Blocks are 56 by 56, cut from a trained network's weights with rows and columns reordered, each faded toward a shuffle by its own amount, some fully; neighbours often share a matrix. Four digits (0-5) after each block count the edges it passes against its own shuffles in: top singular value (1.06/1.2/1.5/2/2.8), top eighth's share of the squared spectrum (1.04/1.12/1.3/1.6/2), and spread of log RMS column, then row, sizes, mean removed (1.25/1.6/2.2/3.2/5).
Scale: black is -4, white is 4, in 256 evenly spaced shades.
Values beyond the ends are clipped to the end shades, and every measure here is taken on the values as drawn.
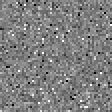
1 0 0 0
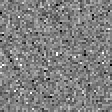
2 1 0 0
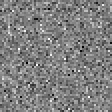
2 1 0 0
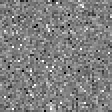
0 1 0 0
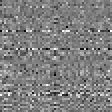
4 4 1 3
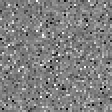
0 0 0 0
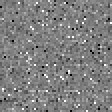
2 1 0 1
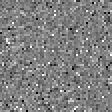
2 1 0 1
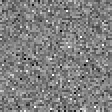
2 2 1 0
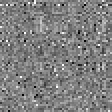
3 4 1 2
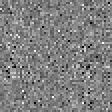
3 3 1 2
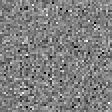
3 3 1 1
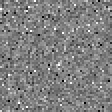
0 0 0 0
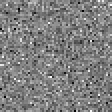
1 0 0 0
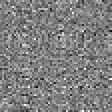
4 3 1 2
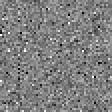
2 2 0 1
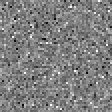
1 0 0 0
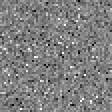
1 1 0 0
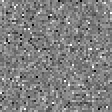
0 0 0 0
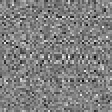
4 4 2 2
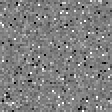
0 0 0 0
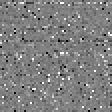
2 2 0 0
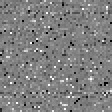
2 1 0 0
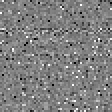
2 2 0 1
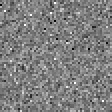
1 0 0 0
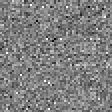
3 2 0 1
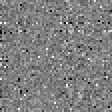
3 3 1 1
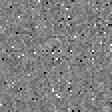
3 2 0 1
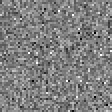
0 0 0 0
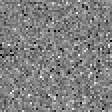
2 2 0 1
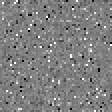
0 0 0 0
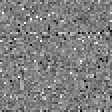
3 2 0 1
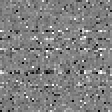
4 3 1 2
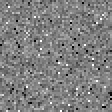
0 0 0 0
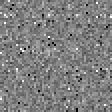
2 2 1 0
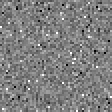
2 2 0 0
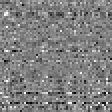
4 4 1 3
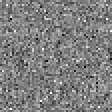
3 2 0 1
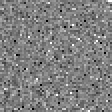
1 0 0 0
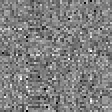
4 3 1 2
